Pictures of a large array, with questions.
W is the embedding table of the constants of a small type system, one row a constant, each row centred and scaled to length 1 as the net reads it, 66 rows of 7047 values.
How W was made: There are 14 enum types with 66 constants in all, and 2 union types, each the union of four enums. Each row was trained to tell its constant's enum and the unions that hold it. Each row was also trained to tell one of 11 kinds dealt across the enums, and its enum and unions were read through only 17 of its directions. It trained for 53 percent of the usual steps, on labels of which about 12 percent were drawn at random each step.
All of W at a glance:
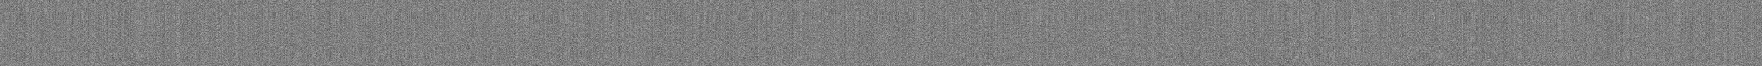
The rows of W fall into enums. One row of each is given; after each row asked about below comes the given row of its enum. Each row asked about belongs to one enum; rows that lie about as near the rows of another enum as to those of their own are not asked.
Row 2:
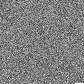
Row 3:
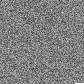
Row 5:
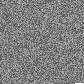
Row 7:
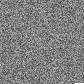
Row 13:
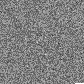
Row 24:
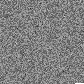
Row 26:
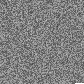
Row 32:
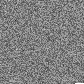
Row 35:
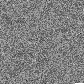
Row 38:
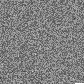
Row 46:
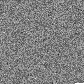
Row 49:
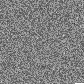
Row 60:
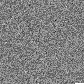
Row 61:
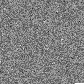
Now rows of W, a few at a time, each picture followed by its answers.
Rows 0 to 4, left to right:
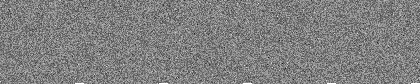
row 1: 2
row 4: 24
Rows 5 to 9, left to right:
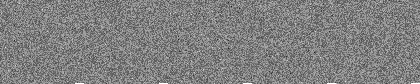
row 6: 32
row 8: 26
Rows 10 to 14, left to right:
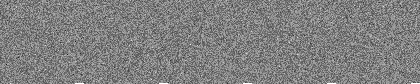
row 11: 5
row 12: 60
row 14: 60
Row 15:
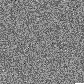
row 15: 2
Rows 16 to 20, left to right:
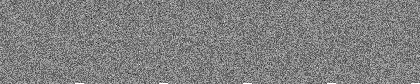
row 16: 60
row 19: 5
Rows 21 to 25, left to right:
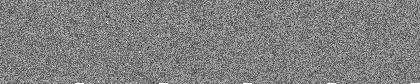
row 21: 32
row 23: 60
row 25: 49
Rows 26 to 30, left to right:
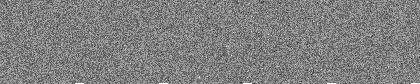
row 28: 5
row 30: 24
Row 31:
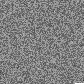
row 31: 49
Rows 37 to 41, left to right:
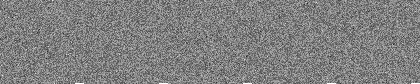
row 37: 5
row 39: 32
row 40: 7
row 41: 26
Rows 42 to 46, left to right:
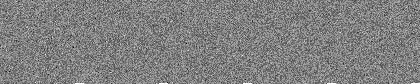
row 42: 35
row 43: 2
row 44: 5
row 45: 24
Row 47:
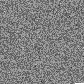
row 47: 49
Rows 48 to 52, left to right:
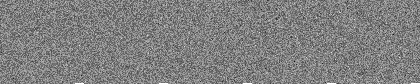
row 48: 49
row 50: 32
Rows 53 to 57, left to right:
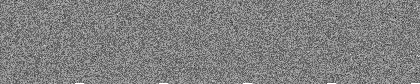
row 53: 26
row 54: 26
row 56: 26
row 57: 60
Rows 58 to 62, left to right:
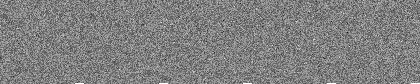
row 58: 24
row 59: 38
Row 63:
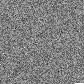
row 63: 7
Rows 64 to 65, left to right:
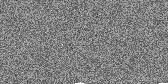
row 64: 46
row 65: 32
